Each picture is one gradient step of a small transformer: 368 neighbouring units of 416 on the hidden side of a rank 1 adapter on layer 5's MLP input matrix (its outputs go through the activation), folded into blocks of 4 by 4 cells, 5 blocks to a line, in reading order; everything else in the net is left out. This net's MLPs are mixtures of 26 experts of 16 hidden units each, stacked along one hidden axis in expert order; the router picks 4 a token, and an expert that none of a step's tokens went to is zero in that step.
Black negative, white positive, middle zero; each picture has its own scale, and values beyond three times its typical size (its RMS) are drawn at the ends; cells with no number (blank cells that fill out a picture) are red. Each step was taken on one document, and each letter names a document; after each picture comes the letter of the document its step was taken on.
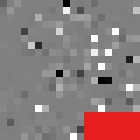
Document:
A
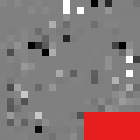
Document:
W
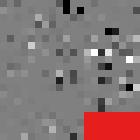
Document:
A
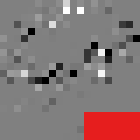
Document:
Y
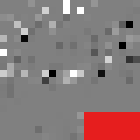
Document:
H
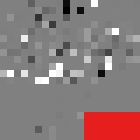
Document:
H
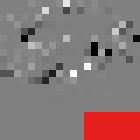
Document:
Y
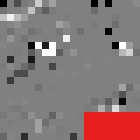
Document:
W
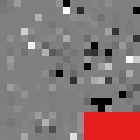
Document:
A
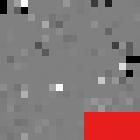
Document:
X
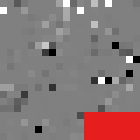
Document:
W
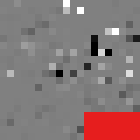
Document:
A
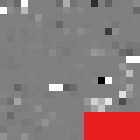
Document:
X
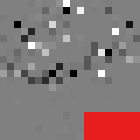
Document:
Y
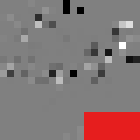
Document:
Y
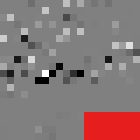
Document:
H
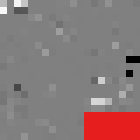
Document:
X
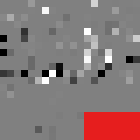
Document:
H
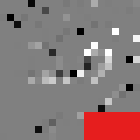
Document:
H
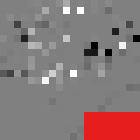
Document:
Y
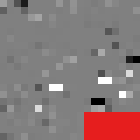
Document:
X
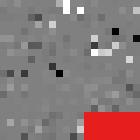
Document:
A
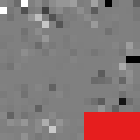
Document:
X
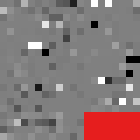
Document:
X
